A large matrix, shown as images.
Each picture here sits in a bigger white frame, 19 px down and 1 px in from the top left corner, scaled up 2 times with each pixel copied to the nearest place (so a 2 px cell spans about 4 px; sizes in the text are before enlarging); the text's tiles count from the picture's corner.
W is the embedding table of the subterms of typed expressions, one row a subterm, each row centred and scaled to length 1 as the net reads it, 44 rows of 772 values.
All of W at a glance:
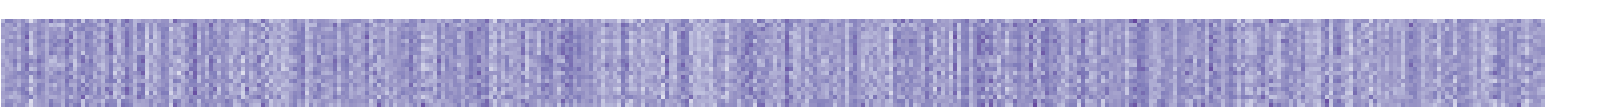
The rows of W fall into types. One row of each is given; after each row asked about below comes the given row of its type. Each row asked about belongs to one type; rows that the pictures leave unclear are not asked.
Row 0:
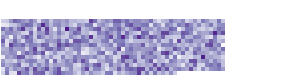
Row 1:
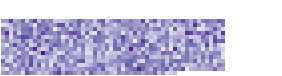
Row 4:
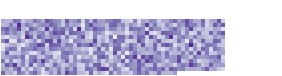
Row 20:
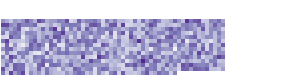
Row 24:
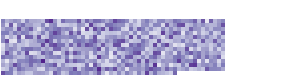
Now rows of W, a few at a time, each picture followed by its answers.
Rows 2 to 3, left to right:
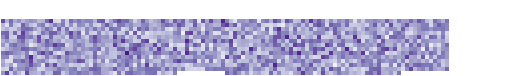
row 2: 24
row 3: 20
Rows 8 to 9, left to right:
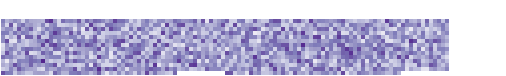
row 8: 24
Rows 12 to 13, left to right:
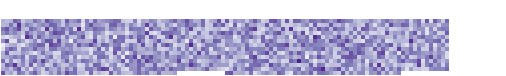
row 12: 4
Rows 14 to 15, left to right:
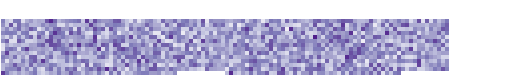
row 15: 24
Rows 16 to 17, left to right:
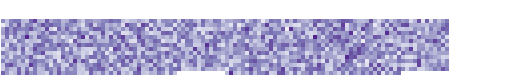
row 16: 4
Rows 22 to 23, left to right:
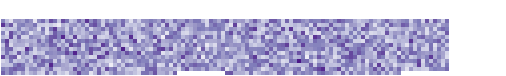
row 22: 20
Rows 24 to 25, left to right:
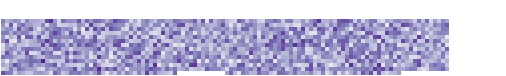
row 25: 0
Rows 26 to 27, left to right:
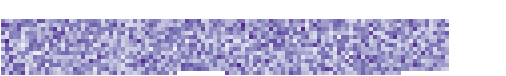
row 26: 20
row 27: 4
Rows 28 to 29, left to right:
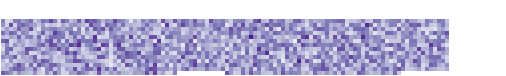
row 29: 4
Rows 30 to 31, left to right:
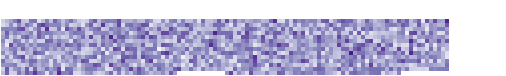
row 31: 24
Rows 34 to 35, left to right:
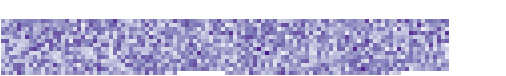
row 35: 1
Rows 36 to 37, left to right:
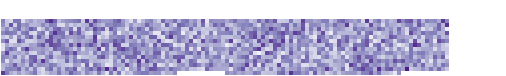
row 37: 1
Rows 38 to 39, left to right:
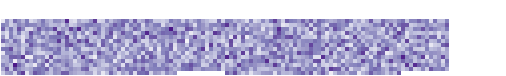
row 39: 24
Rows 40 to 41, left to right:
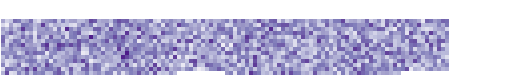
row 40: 0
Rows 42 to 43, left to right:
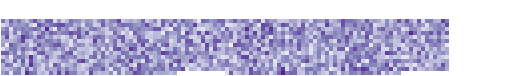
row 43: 1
